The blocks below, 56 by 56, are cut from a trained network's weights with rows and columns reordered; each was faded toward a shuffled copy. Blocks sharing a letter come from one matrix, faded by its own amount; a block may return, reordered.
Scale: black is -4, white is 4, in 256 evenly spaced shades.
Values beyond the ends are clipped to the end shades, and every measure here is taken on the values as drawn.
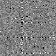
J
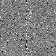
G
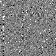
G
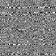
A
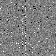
G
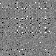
J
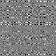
A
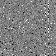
G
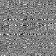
A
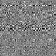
A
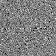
G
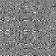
A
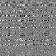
A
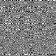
A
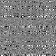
A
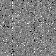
G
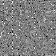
G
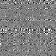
A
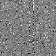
G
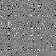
J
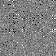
J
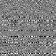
A
